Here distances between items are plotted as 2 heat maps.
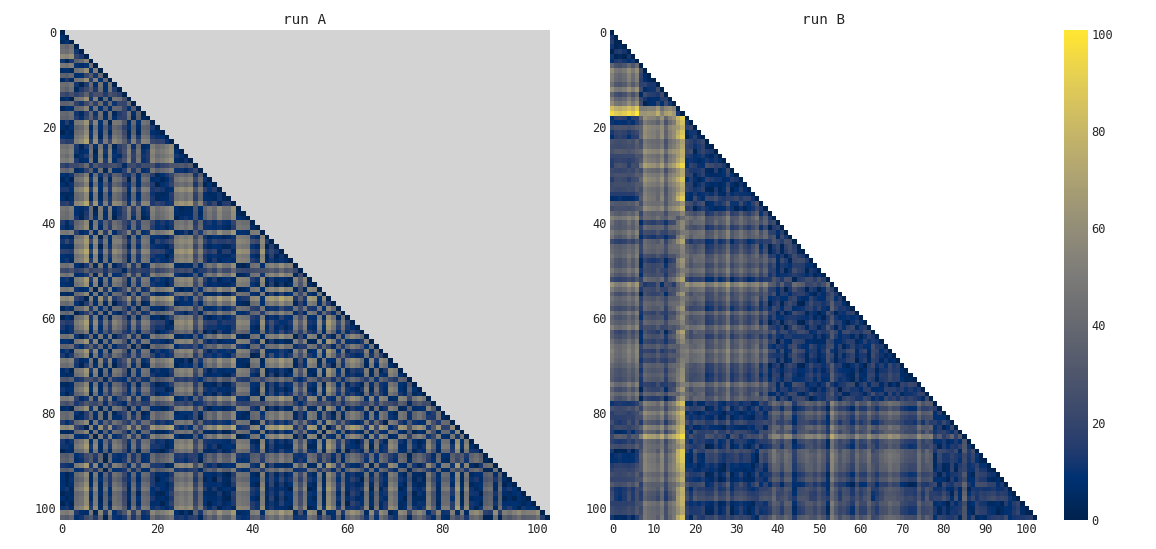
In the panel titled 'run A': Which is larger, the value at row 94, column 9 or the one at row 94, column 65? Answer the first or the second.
the first
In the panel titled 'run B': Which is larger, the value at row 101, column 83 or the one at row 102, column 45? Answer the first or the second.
the second
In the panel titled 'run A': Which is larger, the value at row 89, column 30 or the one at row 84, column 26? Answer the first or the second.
the second
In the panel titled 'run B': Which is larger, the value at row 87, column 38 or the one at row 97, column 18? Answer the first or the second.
the second
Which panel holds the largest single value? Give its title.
run B
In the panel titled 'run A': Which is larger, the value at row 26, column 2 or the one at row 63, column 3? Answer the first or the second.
the first
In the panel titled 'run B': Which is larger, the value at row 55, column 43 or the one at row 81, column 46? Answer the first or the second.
the second
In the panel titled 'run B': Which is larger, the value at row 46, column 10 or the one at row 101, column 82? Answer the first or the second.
the first
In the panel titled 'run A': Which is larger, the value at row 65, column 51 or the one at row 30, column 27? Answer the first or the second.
the first
